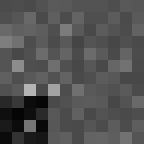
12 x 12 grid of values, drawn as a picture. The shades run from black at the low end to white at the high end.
Mirror symmetry: none. Stripes: none. Average level on the scale: 30%. Ninth with the lowest average: bottom left. Odd patch: lower, in the bottom left.
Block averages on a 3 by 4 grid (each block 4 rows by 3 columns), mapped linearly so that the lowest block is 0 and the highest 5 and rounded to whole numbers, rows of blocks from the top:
5444 / 5544 / 0244
